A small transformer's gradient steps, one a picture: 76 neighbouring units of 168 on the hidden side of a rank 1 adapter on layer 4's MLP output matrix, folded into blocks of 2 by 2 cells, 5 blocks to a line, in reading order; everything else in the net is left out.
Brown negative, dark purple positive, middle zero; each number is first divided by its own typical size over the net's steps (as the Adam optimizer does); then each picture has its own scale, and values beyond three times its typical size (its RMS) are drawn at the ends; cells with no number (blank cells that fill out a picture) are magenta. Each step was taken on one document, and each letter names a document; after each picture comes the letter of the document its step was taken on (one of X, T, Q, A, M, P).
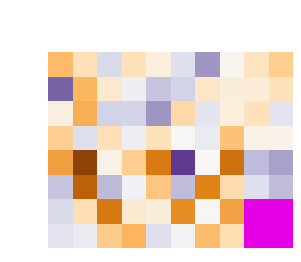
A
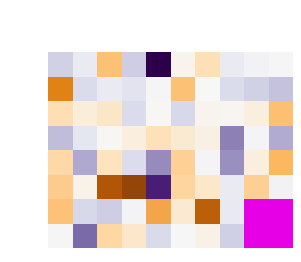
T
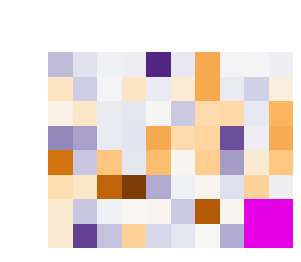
T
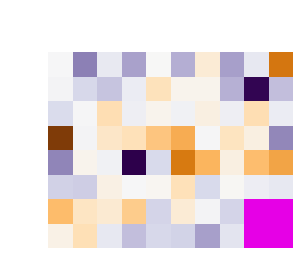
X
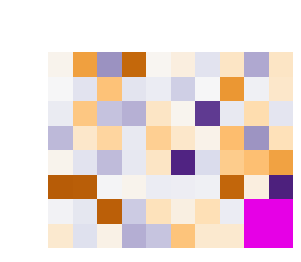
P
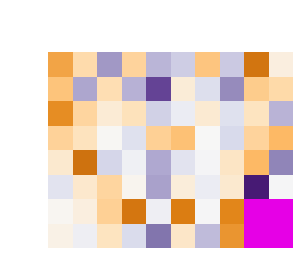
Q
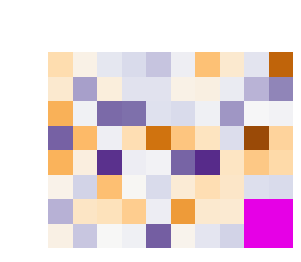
A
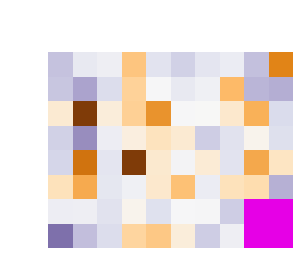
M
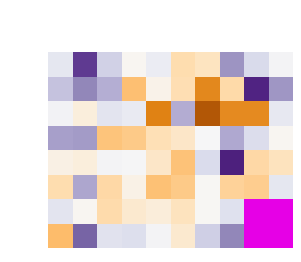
P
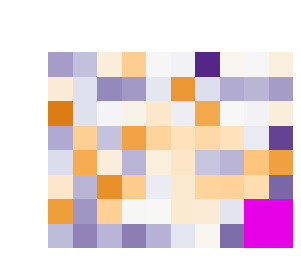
Q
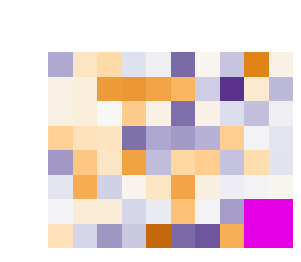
A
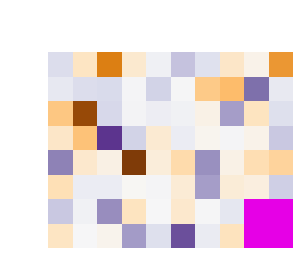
X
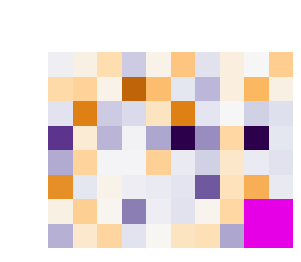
Q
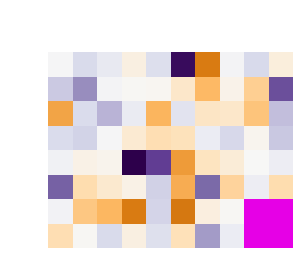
X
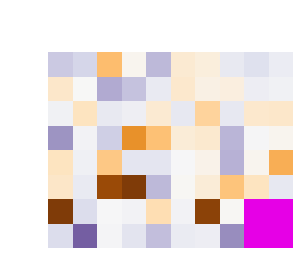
T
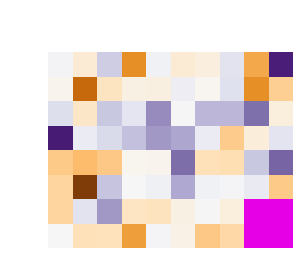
M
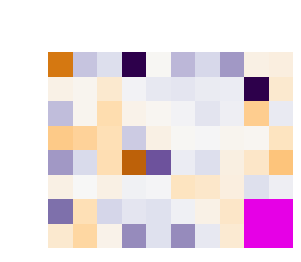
X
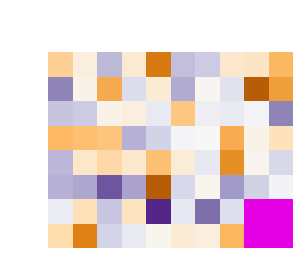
T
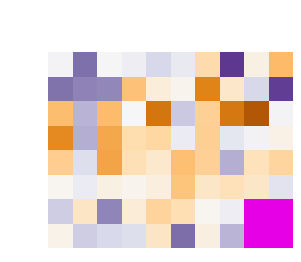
P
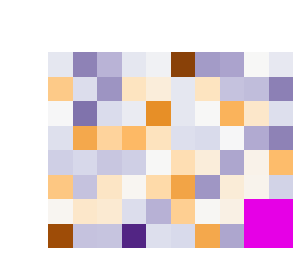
P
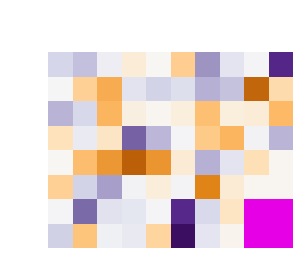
Q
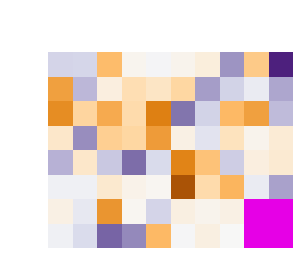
P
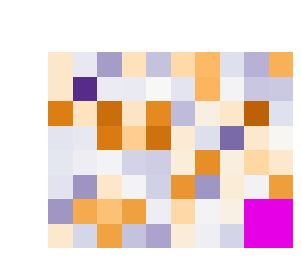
A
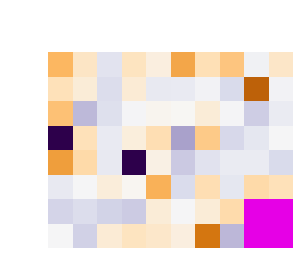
X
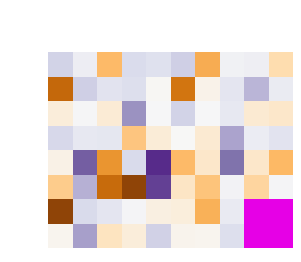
T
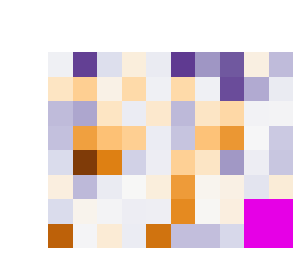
M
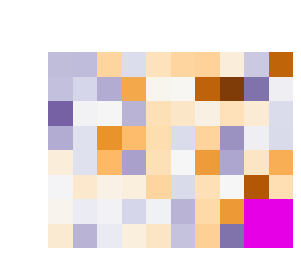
A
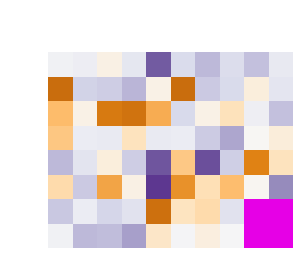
T
